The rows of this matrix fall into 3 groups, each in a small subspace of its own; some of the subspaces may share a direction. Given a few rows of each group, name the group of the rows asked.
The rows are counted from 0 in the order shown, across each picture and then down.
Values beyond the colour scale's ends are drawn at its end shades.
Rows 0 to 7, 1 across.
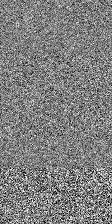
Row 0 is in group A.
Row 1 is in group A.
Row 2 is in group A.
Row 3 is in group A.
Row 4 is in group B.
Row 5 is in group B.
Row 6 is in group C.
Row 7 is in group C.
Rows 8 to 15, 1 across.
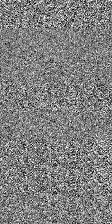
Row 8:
A
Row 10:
A
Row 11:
C
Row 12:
B
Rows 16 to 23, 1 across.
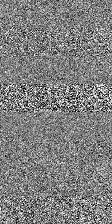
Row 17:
C
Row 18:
B
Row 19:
C
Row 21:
B
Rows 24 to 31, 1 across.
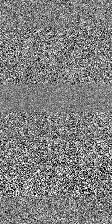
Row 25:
A
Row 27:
C
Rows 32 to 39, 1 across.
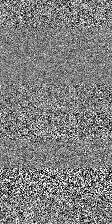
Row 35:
B
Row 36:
B
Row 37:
A
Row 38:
B
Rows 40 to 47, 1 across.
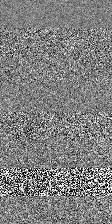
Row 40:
A
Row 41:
A
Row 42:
B
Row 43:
B
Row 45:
C
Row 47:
B
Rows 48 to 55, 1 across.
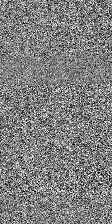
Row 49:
C
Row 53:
A
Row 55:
A
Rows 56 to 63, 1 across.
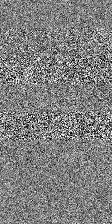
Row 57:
C
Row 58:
A
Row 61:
A
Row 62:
B
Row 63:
B
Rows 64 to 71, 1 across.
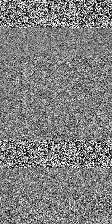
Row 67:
A
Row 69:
C
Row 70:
B
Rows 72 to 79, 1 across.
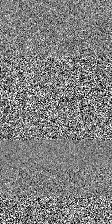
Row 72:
B
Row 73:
A
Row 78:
B
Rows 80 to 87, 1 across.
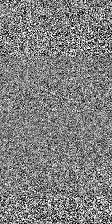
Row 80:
A
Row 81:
C
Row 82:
C
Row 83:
B
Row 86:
B
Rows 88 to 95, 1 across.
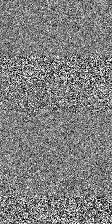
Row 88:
B
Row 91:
C
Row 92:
A
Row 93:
B
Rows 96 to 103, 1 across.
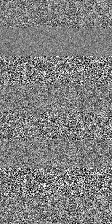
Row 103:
B
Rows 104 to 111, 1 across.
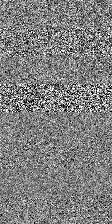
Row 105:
C
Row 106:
B
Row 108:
B
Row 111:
C
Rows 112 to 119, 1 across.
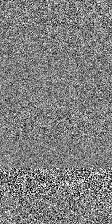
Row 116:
A
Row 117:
B
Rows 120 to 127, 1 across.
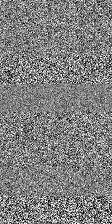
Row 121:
C
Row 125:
B
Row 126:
B
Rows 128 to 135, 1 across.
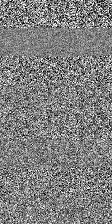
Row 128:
C
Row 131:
C
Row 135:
A
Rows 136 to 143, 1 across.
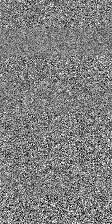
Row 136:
A
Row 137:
C
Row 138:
C
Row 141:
C
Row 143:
B
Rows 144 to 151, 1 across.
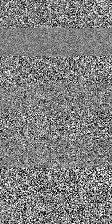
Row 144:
C
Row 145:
B
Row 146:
B
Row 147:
A
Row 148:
C
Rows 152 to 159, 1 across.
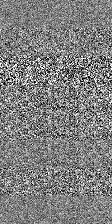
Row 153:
B
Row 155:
B
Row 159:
C
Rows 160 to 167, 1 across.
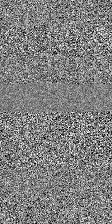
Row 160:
C
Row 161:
C
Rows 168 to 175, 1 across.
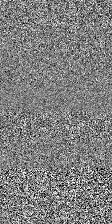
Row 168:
B
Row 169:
A
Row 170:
B
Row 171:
A
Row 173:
A
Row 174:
C
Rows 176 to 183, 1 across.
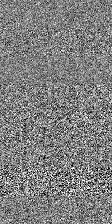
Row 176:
A
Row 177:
C
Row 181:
A
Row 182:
C
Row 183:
C
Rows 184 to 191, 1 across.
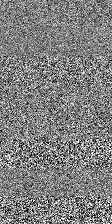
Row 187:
A
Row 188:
C
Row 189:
B
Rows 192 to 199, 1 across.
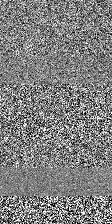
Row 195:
A
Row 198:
C
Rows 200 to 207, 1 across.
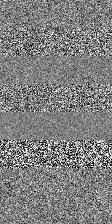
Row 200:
C
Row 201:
A
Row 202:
A
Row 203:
C
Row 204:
B
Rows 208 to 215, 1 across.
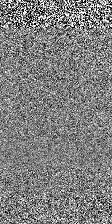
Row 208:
A
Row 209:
A
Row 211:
B
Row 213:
C
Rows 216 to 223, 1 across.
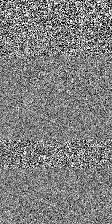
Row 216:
C
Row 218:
A
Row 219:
A
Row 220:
B
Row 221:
A
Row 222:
B
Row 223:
B
